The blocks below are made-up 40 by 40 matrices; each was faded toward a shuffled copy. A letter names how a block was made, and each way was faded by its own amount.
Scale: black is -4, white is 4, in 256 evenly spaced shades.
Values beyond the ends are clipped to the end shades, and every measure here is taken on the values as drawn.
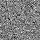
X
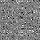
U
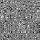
U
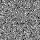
X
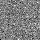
X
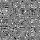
U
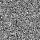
X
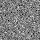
X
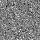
X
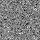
X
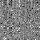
U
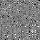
U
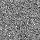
X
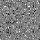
U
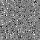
U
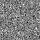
X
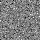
X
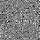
U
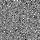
X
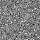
X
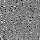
U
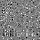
U
